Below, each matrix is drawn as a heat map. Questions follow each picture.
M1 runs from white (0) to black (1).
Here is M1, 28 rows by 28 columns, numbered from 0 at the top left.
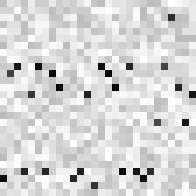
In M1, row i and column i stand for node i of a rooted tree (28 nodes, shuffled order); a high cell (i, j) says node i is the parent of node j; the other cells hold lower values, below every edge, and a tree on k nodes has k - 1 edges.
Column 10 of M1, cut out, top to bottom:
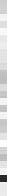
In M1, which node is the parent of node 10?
25
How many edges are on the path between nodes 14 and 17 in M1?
4
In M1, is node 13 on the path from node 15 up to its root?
yes
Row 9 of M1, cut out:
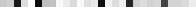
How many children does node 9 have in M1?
5
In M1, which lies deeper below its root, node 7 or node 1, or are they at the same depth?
the same depth
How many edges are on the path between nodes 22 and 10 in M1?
6
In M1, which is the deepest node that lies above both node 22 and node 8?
17
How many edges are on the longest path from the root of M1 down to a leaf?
9
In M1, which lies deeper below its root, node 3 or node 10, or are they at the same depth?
node 10
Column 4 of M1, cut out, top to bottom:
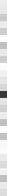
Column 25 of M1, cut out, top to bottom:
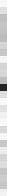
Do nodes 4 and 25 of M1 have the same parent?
no
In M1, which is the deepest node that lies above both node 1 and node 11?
24
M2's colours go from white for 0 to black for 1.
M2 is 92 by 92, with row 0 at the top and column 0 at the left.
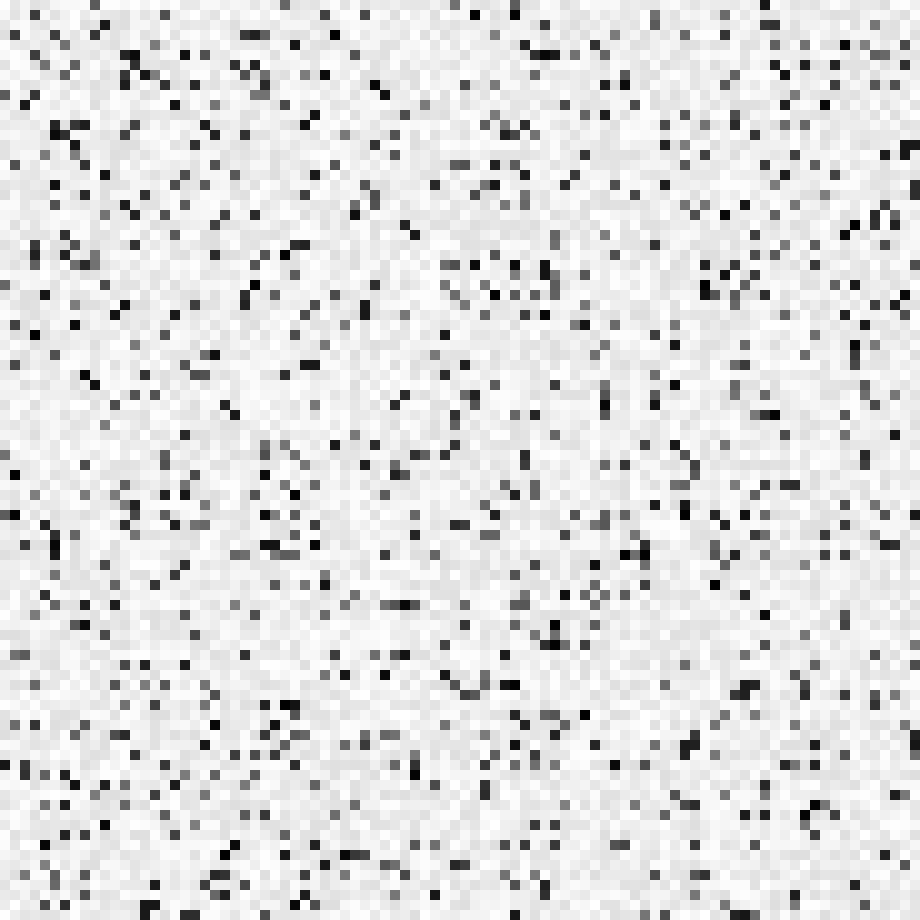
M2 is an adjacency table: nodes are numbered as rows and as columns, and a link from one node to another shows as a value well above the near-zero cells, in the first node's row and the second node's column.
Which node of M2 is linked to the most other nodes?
node 51
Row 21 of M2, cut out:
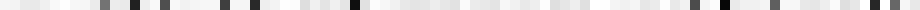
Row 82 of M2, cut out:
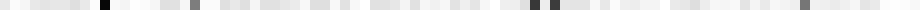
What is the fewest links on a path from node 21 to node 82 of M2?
2
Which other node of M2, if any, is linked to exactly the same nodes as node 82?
node 63
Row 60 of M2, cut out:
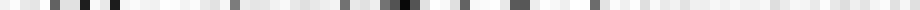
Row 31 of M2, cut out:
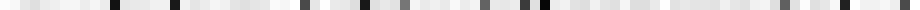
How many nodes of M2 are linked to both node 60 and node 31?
3
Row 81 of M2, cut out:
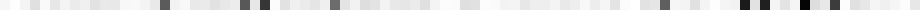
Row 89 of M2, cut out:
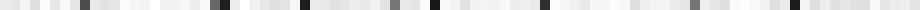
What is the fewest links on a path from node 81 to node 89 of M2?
3
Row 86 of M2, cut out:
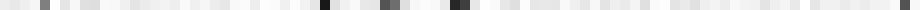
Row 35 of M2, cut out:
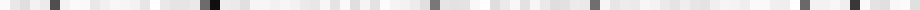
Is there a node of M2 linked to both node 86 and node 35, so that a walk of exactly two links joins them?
no
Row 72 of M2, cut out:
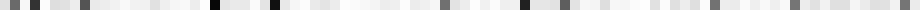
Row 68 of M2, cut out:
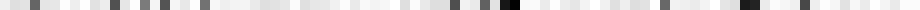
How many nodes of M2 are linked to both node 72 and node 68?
1
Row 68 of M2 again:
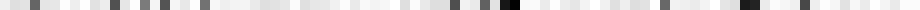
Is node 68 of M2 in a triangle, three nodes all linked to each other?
yes
